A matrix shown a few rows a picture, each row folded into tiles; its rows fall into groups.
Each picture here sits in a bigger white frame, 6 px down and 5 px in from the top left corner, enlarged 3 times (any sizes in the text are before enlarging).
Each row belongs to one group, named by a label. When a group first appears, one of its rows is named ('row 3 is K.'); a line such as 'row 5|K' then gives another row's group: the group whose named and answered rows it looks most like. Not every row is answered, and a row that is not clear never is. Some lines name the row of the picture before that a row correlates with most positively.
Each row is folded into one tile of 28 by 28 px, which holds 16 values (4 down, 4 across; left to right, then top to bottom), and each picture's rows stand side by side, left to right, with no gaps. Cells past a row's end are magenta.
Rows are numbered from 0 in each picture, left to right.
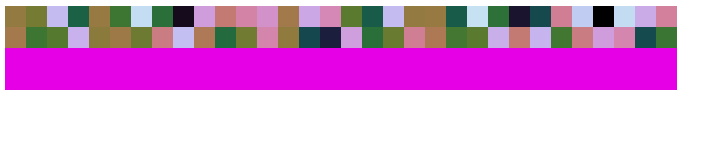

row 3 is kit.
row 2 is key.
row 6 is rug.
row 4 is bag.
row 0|bag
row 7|key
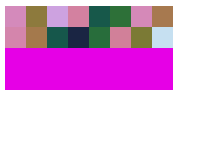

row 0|kit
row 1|rug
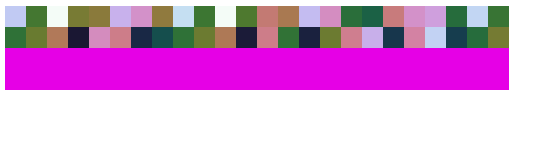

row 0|kit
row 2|kit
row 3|kit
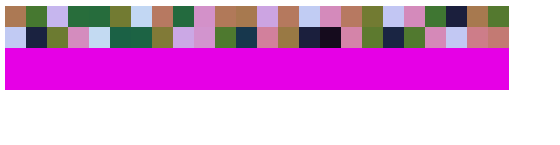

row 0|bag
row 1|bag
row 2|key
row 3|kit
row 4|kit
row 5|rug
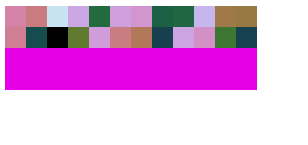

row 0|kit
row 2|key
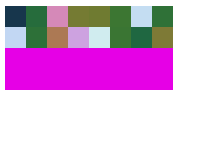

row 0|bag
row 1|bag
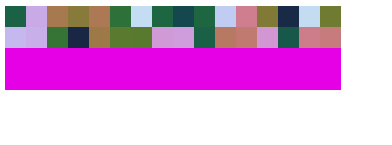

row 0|key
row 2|bag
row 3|bag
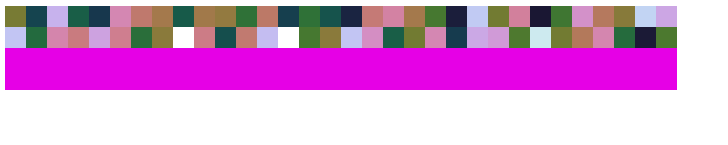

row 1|key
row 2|key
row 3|rug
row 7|kit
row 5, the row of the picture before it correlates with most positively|3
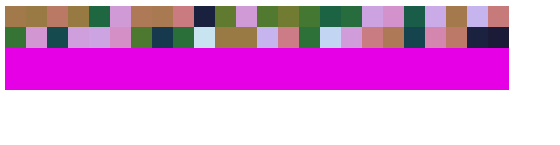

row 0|rug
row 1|key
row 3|rug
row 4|key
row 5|kit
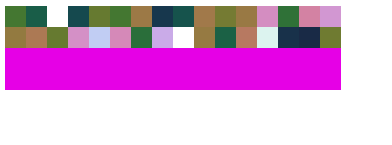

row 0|bag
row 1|rug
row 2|key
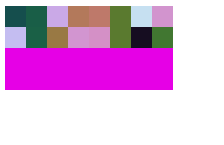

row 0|bag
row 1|kit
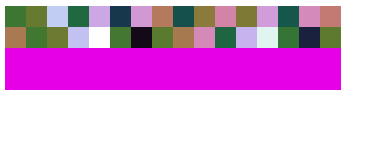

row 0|bag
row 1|kit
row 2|rug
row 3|kit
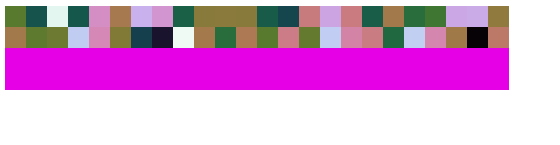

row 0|bag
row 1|kit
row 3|rug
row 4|rug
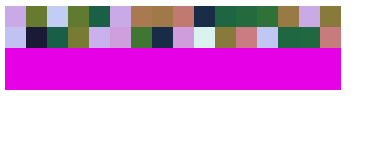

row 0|kit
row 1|key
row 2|rug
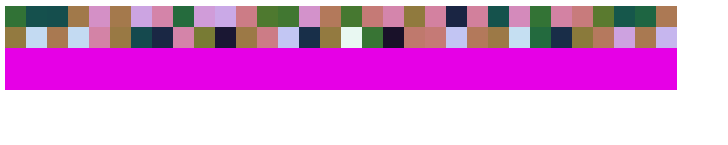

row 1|kit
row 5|rug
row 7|rug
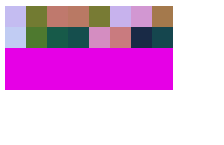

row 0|kit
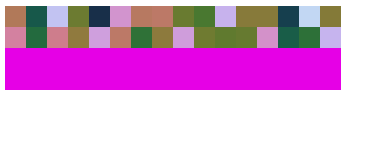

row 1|key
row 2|bag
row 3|bag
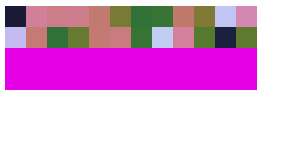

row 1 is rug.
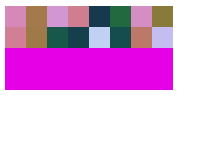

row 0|kit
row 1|bag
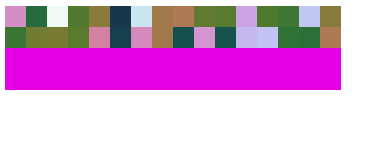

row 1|bag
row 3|bag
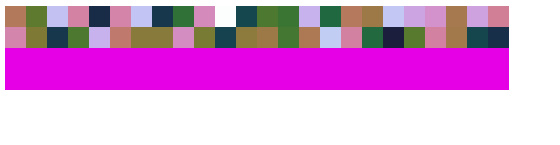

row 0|kit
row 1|key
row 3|bag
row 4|kit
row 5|kit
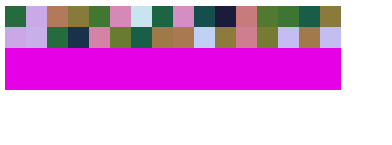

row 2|rug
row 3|rug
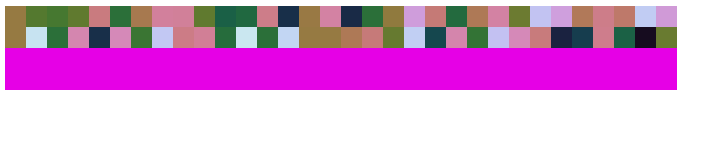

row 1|rug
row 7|kit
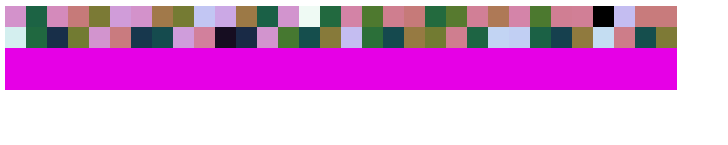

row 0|kit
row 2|key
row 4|kit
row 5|rug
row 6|kit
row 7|key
